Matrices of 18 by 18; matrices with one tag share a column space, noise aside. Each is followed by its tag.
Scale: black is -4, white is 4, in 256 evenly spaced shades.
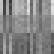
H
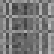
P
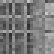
P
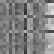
P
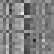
P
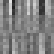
H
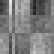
H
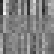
H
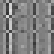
P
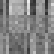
H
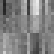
H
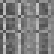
P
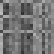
P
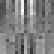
H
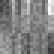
H
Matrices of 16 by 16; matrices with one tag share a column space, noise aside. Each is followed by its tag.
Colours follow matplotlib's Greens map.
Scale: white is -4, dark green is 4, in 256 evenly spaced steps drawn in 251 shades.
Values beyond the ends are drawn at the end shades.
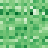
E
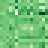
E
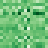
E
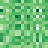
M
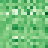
E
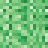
M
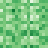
M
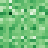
E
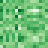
M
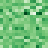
E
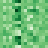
M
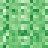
M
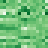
E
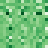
E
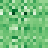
E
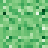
E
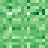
E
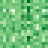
M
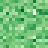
E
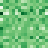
E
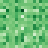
M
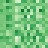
M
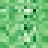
M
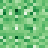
E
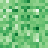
M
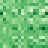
E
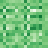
M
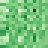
M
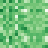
M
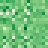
E
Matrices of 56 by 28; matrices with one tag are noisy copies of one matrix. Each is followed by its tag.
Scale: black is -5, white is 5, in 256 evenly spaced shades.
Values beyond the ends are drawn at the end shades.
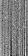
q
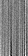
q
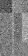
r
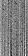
q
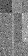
r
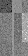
r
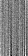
q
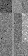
r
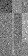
r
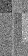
r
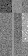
r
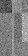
r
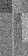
r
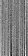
q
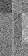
r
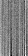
q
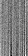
q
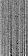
q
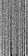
q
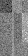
r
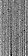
q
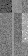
r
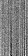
q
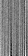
q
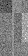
r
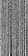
q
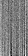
q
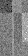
r
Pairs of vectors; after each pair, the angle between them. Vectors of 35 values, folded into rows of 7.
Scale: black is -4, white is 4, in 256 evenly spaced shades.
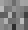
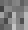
nearly opposite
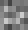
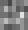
nearly parallel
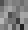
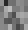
partly aligned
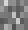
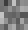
partly opposed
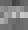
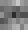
nearly opposite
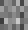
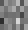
nearly parallel
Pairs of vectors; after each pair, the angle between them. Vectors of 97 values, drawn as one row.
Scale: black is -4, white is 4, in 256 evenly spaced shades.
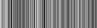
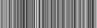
partly aligned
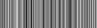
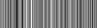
nearly opposite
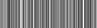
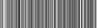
partly aligned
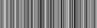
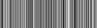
partly aligned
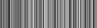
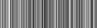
nearly opposite
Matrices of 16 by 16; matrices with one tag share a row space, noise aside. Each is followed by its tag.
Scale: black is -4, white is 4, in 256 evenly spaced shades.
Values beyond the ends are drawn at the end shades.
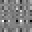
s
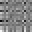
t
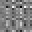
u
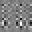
s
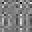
s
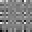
t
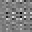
u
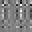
s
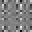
s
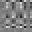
u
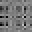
t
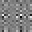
s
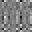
s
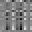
u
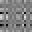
t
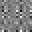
s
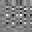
u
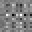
u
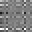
t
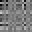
t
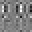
s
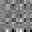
u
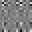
s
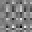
u
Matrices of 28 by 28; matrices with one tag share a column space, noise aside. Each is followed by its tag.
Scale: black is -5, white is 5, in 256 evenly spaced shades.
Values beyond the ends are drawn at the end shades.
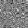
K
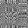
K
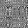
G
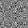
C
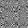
C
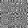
K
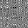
G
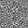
C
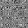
G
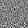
C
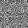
K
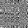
K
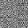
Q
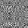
C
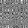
K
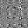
G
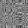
K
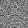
Q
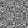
C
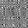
G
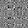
G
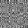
K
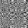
K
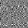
C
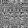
K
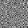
Q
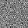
Q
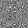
C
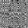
K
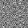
Q
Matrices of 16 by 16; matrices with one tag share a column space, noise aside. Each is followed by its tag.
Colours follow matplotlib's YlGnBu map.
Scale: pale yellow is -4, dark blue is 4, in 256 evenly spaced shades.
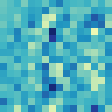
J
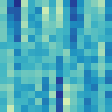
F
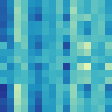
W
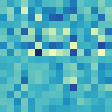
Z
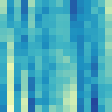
F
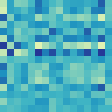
Z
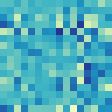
J
